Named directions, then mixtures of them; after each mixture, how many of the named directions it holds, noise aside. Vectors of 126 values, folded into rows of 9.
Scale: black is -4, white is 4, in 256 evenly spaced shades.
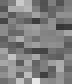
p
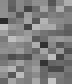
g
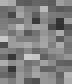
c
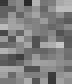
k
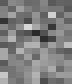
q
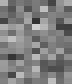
two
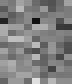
three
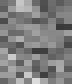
one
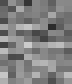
three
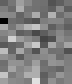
three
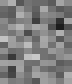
one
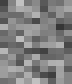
two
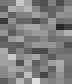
one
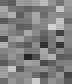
two
